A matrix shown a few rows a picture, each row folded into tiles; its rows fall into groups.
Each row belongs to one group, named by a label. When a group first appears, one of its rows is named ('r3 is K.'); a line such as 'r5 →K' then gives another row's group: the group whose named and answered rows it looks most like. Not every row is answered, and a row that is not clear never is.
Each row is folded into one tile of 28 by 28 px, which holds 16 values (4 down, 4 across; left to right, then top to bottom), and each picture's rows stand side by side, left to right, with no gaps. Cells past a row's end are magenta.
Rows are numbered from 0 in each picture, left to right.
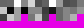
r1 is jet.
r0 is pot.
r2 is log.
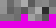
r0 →jet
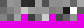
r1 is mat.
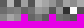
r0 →mat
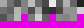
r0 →log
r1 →jet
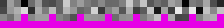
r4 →pot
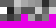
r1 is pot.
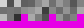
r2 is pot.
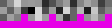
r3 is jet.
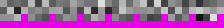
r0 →log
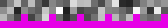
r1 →log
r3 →log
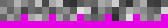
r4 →log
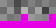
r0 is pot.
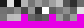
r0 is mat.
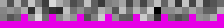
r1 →jet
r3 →log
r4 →pot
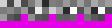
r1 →pot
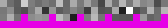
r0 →jet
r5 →pot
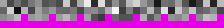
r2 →mat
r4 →jet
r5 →pot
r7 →mat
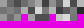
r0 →pot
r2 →mat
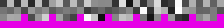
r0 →mat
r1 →mat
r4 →mat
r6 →pot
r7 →mat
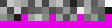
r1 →mat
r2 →pot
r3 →jet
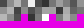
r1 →log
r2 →jet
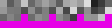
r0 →jet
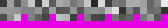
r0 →mat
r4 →jet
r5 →jet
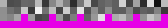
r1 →pot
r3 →log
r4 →mat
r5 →mat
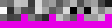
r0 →jet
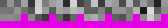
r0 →mat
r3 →mat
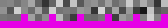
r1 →pot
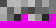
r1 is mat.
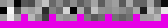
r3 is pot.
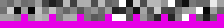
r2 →mat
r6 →log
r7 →jet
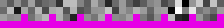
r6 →pot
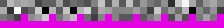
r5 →log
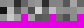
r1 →pot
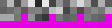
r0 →mat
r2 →jet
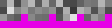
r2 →log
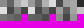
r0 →jet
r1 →jet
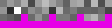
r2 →jet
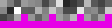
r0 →log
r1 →pot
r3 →pot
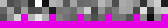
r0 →log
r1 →mat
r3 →jet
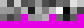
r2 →jet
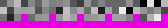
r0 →jet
